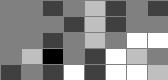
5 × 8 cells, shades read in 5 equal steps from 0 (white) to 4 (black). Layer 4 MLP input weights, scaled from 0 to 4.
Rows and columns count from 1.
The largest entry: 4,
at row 4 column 3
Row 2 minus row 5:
-1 0 -1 3 -2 3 2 1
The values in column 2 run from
1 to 2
